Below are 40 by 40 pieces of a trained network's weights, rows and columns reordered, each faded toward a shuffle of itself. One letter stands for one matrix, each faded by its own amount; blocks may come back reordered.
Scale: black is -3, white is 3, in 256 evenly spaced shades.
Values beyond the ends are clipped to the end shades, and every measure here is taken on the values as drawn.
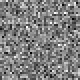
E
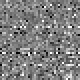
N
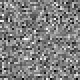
E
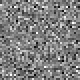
E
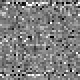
N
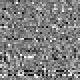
N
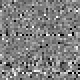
N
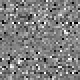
N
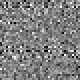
N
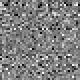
N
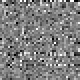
N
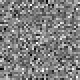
E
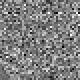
E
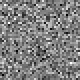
E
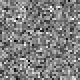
E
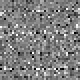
N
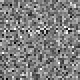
E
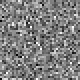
E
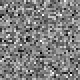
E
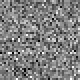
E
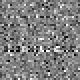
N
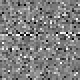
N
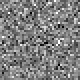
E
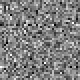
E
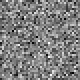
E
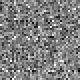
E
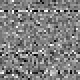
N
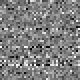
N
